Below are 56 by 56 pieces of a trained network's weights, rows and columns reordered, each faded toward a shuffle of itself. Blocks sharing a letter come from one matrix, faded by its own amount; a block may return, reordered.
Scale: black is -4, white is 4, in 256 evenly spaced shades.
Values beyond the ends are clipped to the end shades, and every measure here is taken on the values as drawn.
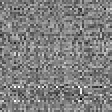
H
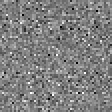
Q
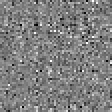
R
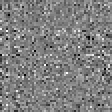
R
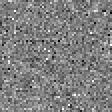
Q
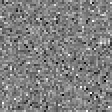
Q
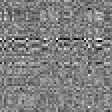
H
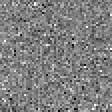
Q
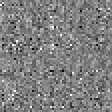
R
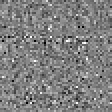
R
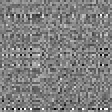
H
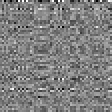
H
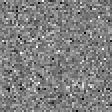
Q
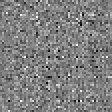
R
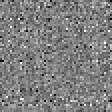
R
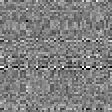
H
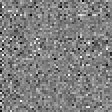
R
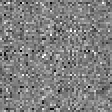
R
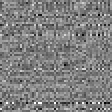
H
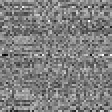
H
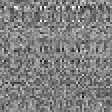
H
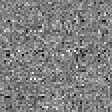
R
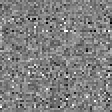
R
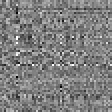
H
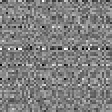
H
